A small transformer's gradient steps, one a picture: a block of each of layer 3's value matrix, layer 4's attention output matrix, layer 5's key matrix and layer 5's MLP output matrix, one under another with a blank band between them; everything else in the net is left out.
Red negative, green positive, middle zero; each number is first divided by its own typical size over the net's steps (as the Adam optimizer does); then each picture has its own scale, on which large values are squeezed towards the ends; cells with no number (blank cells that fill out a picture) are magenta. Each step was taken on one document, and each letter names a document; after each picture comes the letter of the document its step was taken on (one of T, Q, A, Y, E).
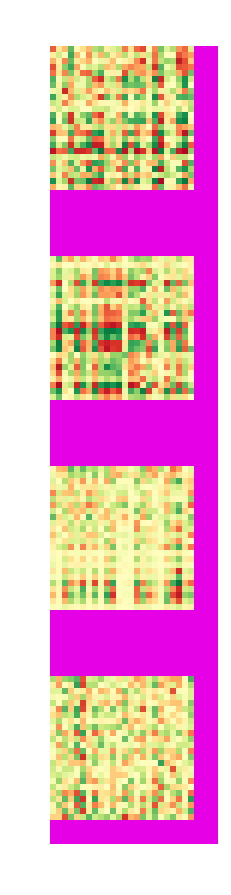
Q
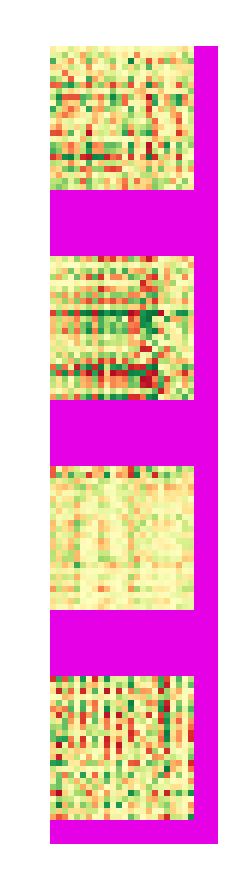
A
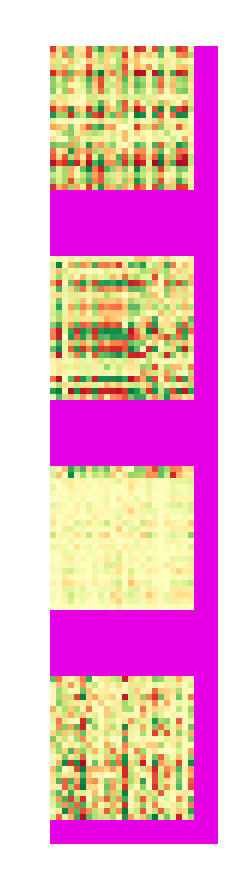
Q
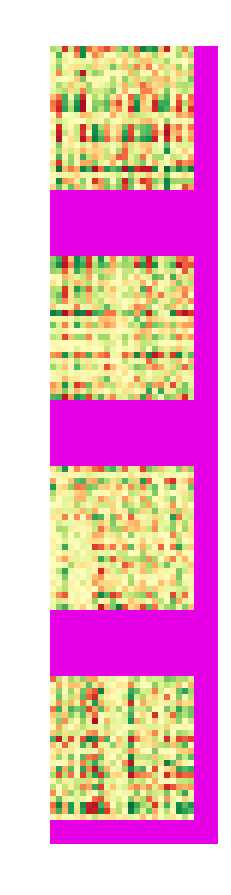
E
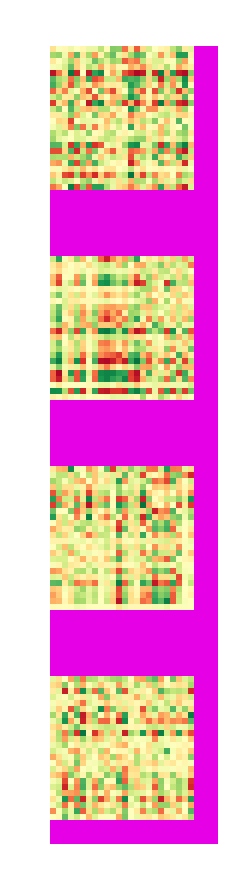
Q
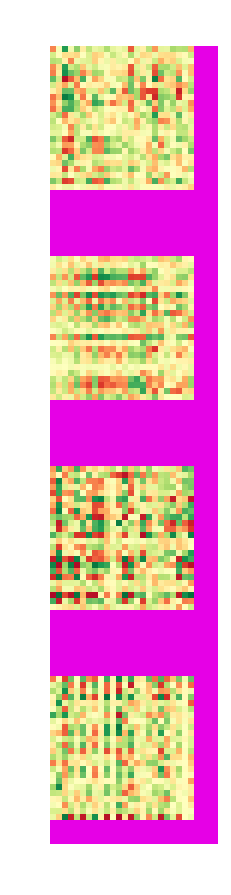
A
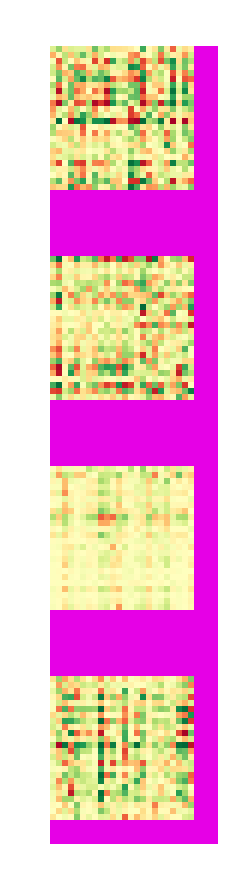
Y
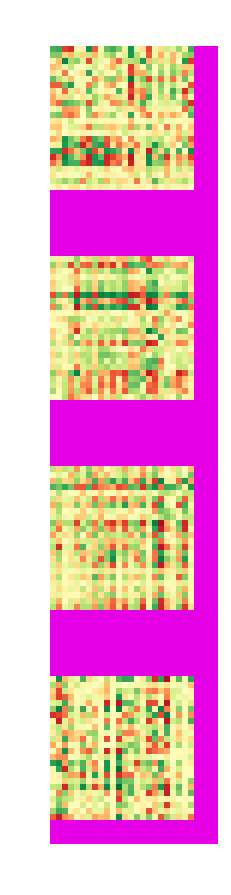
A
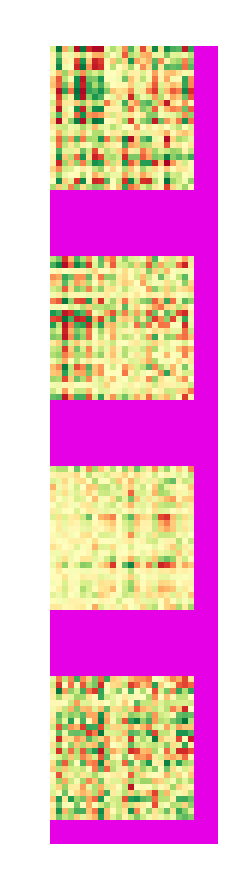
E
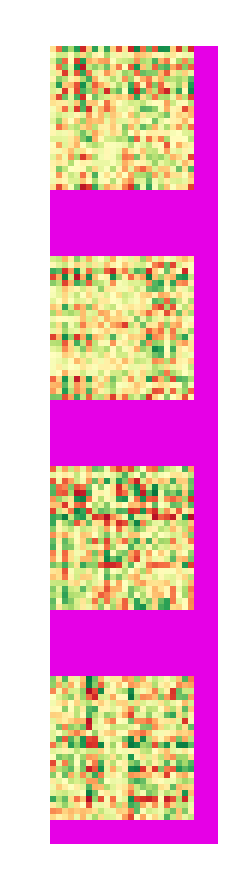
E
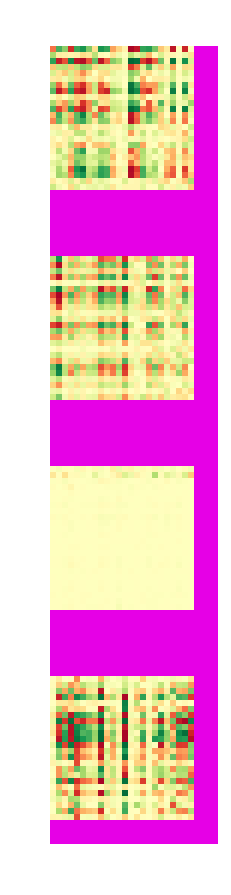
Y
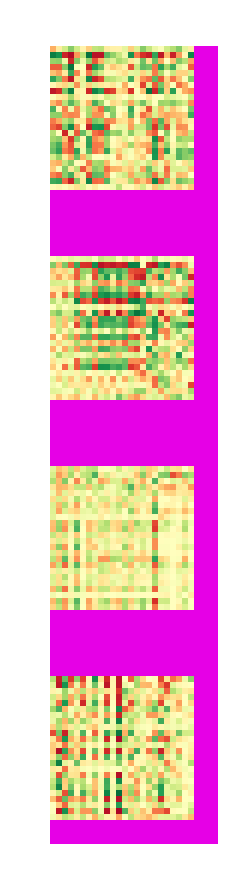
A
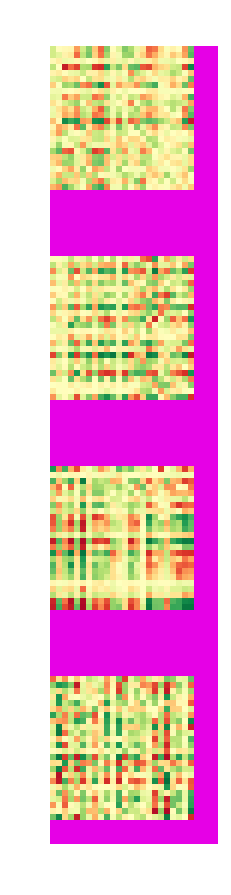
A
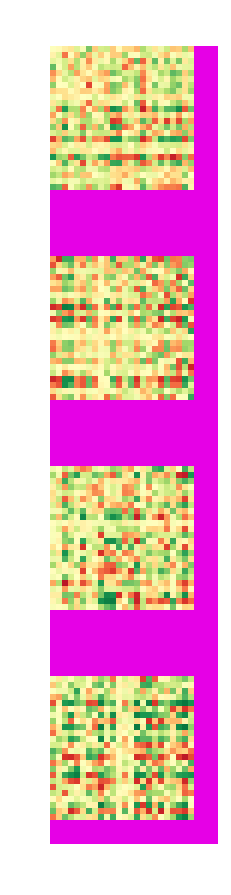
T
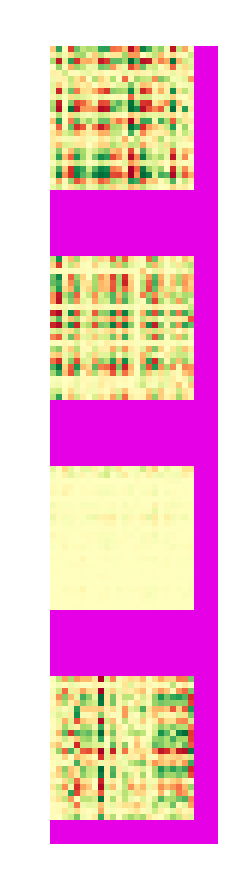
Y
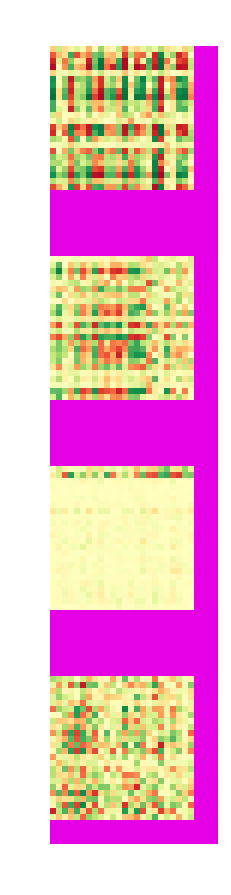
Q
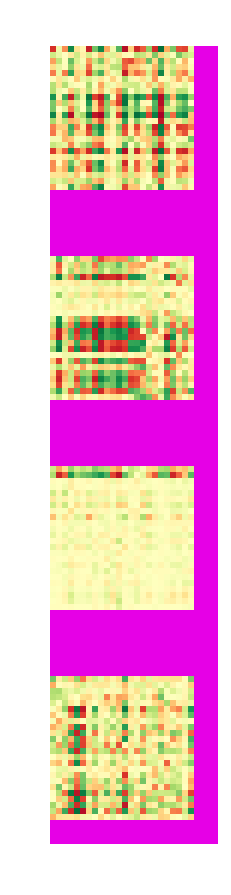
Q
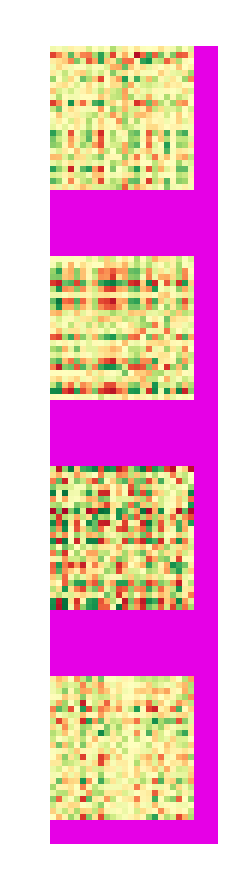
Q
